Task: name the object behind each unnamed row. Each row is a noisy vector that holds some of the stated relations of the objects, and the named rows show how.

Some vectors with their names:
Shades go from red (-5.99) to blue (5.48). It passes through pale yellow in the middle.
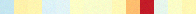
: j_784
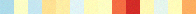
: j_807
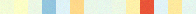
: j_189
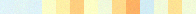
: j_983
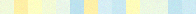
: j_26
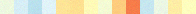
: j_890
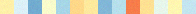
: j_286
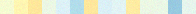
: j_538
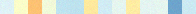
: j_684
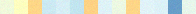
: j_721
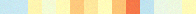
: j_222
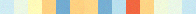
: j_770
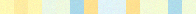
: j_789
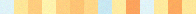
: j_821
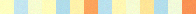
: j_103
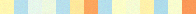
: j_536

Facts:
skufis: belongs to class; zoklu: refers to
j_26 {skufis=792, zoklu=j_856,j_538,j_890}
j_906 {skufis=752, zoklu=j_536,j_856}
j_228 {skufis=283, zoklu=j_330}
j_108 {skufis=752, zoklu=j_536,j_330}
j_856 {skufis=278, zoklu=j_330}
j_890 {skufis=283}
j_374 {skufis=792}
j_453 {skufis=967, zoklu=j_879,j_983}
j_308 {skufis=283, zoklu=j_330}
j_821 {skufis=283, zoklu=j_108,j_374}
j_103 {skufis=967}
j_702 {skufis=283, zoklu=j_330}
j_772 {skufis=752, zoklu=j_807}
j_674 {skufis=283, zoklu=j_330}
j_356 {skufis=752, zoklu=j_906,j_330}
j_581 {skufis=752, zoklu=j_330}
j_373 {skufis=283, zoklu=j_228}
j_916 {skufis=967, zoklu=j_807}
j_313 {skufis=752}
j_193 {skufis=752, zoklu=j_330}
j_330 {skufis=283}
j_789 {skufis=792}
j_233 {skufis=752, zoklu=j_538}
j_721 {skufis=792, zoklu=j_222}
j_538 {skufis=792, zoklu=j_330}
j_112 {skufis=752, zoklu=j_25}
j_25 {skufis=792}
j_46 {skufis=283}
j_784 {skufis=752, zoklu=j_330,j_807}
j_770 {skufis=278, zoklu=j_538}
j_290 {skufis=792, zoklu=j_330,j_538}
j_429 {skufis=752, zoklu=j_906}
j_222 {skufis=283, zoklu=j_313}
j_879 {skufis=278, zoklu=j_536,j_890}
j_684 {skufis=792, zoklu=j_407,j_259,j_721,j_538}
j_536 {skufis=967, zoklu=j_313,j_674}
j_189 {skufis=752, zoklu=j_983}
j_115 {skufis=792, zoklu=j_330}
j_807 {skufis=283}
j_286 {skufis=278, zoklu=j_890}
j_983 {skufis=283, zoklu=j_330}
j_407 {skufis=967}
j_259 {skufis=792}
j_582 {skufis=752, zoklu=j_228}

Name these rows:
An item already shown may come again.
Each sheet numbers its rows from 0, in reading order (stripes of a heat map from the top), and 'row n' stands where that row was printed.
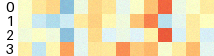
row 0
j_108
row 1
j_890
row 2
j_189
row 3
j_373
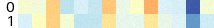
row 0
j_259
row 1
j_684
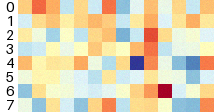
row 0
j_374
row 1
j_821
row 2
j_879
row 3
j_222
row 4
j_25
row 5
j_538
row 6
j_772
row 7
j_407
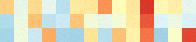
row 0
j_582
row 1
j_233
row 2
j_916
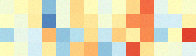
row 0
j_906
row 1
j_313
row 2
j_916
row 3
j_856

